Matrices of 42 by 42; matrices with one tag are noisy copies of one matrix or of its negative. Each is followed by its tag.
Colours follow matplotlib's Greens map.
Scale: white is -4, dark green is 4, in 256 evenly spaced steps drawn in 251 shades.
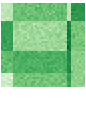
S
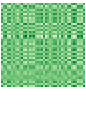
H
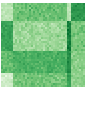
S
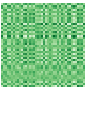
H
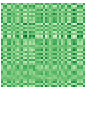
H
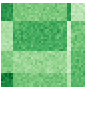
S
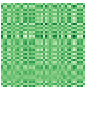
H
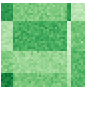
S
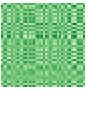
H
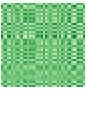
H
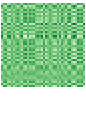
H
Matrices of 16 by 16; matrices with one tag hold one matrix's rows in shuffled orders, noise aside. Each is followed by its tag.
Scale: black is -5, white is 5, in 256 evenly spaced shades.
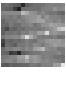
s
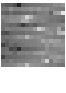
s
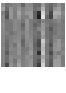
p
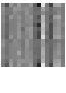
p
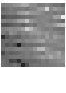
s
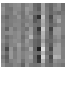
p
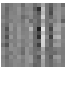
p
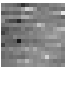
s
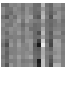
p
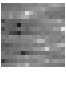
s
